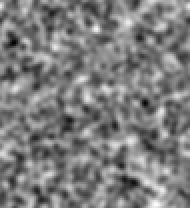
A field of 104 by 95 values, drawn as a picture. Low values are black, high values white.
The halves do not mirror each other. There are no lone odd cells. The field is mottled with small blotches. The ninth with the highest average is the bottom right. No seam splits the table. On average the colour sits 50% of the way up the scale.
